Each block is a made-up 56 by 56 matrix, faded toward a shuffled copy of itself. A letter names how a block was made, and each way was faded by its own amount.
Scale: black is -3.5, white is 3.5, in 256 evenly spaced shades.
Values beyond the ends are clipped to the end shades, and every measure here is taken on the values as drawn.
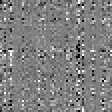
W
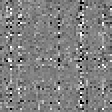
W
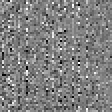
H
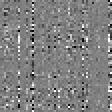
W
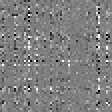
W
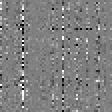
W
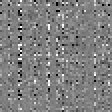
W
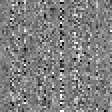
H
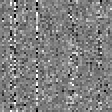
H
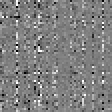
W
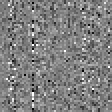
H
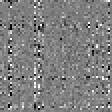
W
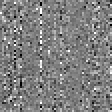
H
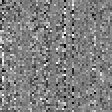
H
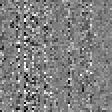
H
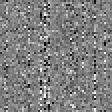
H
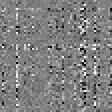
W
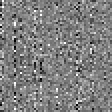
H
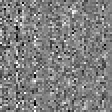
H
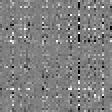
W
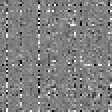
W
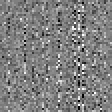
H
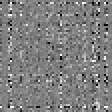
W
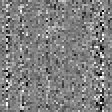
H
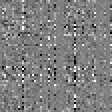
W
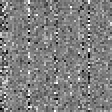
H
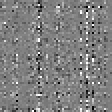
W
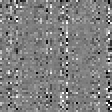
W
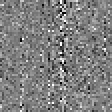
H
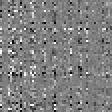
W
